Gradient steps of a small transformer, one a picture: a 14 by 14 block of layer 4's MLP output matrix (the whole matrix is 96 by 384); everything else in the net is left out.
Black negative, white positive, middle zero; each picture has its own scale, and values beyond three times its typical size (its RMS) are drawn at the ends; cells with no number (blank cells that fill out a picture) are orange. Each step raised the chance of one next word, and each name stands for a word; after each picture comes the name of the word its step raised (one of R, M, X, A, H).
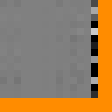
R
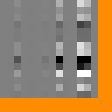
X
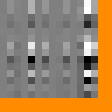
X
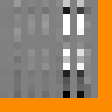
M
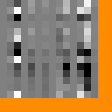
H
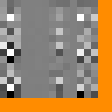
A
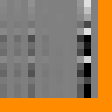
R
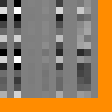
H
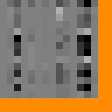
R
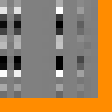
X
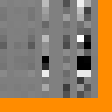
X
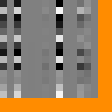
H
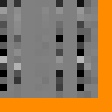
R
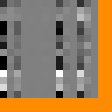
A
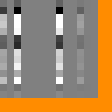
M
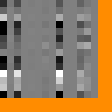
A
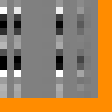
X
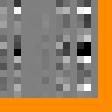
H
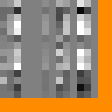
M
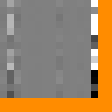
M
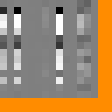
M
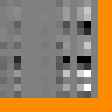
X
